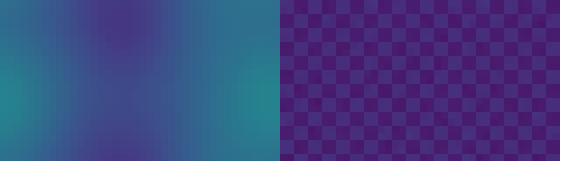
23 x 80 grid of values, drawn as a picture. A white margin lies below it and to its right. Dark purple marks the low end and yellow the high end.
It is made of 1 by 2 panels. Panel 1,1: low, smooth. Panel 1,2: very low, checkered, faint in contrast.
